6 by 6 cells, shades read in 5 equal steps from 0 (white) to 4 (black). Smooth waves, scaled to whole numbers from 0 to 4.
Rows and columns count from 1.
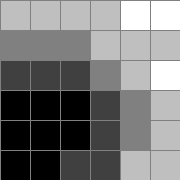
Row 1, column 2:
1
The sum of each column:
18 18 17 13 7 4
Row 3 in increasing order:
0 1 2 3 3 3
